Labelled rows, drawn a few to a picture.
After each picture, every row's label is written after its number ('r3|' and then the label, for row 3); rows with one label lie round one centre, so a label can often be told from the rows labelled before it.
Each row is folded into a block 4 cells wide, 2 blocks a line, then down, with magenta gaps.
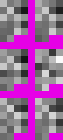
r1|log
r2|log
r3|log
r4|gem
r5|log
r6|log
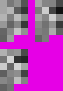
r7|log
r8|log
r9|log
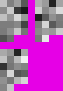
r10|log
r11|gem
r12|gem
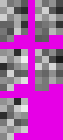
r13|log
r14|log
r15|gem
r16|log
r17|gem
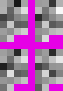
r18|gem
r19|gem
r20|gem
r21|gem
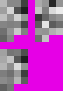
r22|log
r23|gem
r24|log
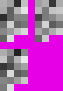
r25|gem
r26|gem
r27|gem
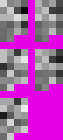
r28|log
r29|log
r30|gem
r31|log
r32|gem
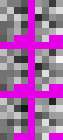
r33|log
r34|gem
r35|log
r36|gem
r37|log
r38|gem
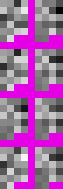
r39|gem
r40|log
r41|gem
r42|log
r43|log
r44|log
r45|gem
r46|log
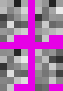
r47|gem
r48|gem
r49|gem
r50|log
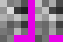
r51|log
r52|log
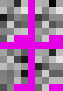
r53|gem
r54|gem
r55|log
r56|gem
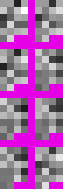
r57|gem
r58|gem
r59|gem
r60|log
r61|log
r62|log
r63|log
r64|gem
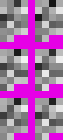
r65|gem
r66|gem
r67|gem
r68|gem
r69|gem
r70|gem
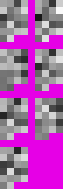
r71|gem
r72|gem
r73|log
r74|gem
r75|gem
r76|log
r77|gem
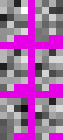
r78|gem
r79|log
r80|gem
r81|gem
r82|log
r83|gem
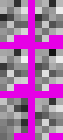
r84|gem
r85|gem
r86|gem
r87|gem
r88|log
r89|gem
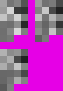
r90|log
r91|log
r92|log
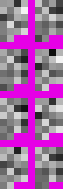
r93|gem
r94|log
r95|log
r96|gem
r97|log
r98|gem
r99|gem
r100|log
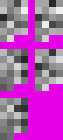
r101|gem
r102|gem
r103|log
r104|gem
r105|log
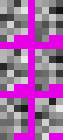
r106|gem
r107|log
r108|gem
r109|log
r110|log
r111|gem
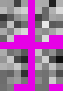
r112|gem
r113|gem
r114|log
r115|log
